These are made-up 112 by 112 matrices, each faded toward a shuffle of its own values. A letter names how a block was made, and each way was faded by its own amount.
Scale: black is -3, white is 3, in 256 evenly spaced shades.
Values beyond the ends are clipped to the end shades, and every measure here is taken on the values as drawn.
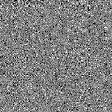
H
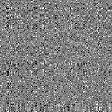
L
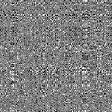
L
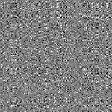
L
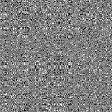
L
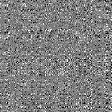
L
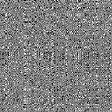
L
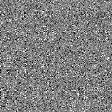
H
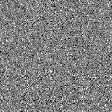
H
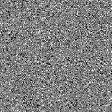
H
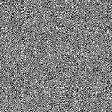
H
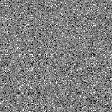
H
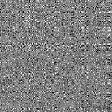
L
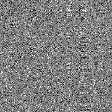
H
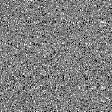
H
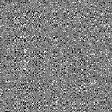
L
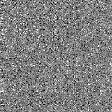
H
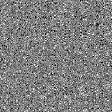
H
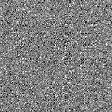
H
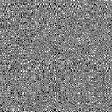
L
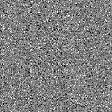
H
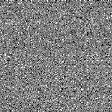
H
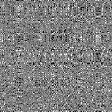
L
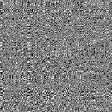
L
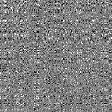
L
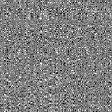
L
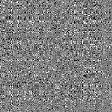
L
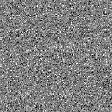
H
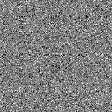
H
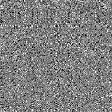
H
